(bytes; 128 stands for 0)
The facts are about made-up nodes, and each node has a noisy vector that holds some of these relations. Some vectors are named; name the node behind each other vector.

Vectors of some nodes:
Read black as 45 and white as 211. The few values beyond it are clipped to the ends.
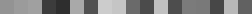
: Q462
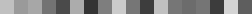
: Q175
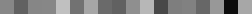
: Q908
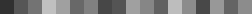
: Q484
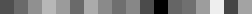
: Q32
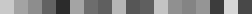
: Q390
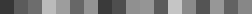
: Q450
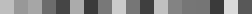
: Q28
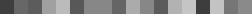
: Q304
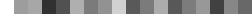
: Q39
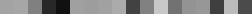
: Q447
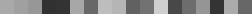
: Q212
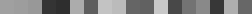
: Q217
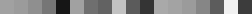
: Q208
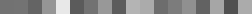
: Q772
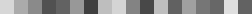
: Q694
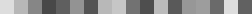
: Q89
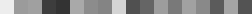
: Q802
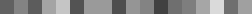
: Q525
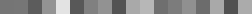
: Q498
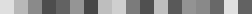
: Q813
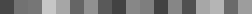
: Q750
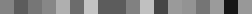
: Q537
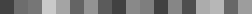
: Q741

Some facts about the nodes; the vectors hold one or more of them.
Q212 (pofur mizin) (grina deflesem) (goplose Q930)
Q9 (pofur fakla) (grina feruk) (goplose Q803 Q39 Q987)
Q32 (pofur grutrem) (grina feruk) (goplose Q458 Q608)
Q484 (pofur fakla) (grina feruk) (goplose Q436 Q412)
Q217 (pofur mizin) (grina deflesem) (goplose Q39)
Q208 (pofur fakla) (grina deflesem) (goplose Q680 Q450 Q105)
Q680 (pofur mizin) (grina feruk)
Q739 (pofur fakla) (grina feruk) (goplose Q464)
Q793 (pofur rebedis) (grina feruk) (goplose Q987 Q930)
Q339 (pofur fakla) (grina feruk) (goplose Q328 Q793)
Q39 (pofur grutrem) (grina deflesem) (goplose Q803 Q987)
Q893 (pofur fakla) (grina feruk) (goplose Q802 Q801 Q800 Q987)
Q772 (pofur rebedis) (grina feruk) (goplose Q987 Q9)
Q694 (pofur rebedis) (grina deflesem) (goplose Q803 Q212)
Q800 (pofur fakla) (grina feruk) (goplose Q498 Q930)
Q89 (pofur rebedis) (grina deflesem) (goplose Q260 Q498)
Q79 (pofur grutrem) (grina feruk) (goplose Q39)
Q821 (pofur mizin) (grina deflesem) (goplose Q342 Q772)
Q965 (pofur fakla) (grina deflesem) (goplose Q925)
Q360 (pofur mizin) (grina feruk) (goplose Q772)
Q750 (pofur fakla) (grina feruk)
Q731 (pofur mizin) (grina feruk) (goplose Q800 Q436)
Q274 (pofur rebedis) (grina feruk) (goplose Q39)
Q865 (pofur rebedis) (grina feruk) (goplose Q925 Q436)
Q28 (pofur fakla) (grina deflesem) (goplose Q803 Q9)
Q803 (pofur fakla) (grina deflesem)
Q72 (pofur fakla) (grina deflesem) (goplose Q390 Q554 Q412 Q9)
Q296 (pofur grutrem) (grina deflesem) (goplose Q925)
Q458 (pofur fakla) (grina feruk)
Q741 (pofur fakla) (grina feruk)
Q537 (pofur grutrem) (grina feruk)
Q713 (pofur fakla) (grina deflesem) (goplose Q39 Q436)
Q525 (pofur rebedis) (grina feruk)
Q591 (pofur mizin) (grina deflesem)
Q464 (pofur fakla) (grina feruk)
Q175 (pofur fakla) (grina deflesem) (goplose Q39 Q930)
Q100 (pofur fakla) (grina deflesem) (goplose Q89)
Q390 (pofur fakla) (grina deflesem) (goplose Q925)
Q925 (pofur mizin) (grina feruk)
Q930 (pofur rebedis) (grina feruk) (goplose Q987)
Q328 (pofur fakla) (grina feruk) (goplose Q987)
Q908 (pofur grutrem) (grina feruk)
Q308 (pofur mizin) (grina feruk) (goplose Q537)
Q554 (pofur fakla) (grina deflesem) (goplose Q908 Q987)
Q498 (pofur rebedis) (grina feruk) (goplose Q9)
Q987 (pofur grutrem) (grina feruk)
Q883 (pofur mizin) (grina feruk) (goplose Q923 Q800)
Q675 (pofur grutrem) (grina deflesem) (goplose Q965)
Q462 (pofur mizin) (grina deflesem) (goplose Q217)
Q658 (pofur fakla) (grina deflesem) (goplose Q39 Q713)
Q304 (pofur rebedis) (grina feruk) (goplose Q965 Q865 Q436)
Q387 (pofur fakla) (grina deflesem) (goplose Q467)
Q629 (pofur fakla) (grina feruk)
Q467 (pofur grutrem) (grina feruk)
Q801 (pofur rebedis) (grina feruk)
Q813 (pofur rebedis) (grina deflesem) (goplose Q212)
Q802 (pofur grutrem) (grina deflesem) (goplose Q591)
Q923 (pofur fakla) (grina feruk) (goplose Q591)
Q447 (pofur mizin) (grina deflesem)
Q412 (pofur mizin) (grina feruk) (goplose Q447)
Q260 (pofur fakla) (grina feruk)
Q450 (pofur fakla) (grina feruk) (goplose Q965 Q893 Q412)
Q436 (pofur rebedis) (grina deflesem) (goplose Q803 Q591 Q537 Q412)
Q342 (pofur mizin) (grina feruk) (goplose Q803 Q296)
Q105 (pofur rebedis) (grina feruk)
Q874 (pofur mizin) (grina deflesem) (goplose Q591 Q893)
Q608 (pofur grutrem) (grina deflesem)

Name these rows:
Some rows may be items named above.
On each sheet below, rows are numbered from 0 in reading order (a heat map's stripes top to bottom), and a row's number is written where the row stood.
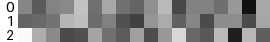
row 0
Q908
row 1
Q260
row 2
Q803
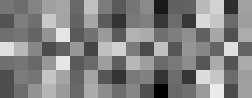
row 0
Q467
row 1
Q458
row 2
Q772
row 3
Q813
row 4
Q793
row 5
Q458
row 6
Q32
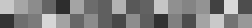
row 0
Q390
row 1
Q739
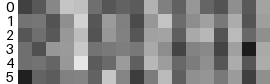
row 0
Q339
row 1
Q801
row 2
Q865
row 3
Q79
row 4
Q793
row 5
Q680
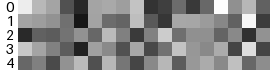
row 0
Q608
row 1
Q208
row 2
Q412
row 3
Q965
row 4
Q105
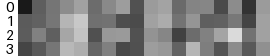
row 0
Q342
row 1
Q9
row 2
Q525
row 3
Q893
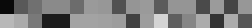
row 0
Q308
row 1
Q591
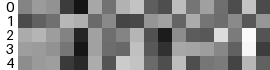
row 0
Q874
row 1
Q923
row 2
Q387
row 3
Q208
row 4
Q462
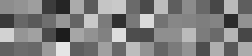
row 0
Q821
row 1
Q925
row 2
Q675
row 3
Q274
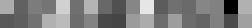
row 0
Q987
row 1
Q800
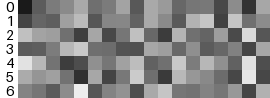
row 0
Q360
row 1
Q304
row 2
Q100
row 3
Q328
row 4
Q436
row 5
Q72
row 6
Q930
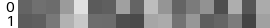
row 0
Q274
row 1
Q9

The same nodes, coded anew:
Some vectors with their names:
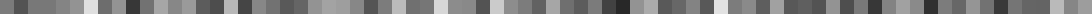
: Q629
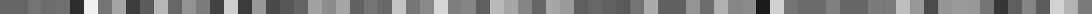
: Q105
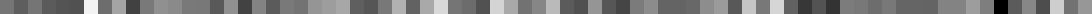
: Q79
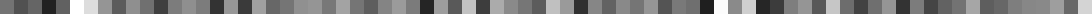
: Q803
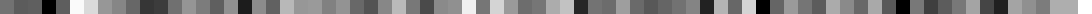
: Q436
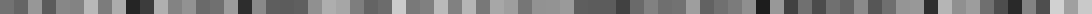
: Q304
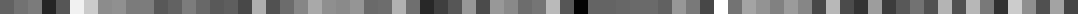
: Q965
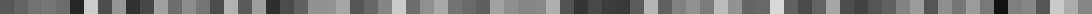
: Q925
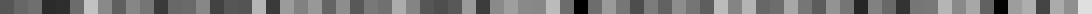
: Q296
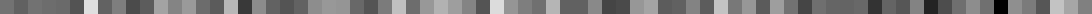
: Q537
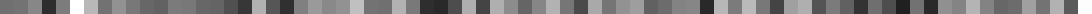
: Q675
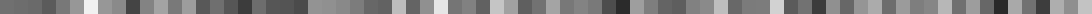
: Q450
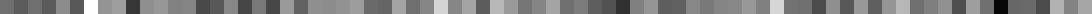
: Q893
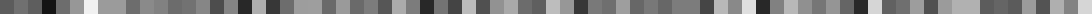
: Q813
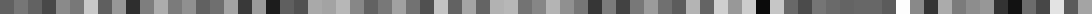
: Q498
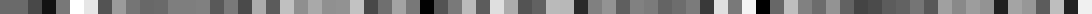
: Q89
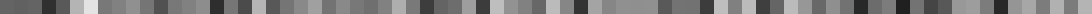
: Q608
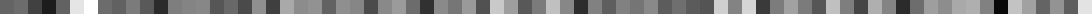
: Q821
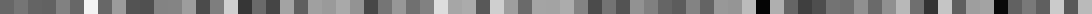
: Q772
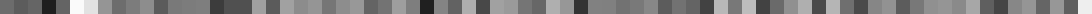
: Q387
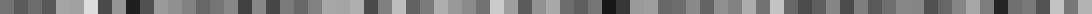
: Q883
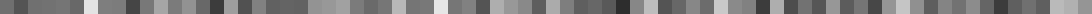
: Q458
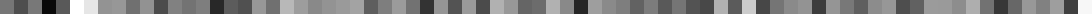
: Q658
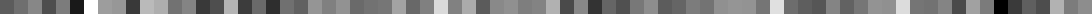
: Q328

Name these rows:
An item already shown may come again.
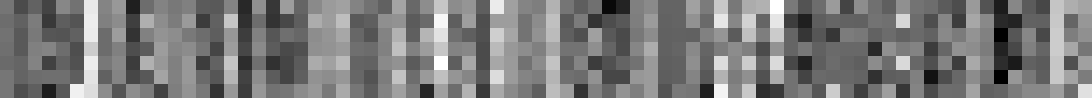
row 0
Q923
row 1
Q9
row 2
Q79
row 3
Q908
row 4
Q9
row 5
Q537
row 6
Q803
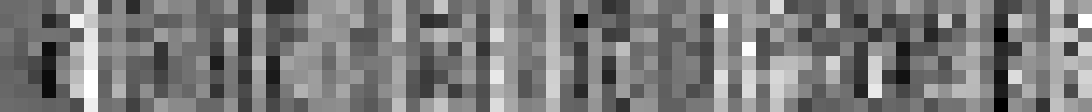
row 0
Q360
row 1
Q965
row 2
Q537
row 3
Q39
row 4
Q591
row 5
Q874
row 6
Q217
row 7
Q32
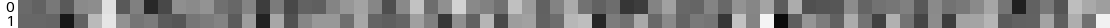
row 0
Q308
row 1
Q694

